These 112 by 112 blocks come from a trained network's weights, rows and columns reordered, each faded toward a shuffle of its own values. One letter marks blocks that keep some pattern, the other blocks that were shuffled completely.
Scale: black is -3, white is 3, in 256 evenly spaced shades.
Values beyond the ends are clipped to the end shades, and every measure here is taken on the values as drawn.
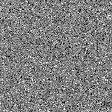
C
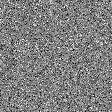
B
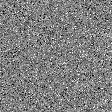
B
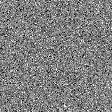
C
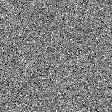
B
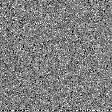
C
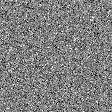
B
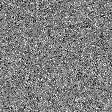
B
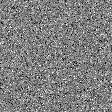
B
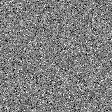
B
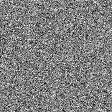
B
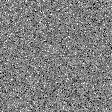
B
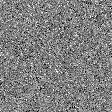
B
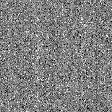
C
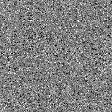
C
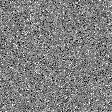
B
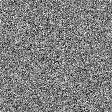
B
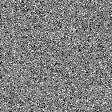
B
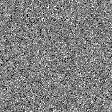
C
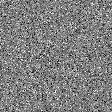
B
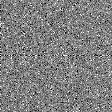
C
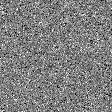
B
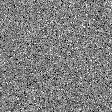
B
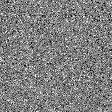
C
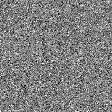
C
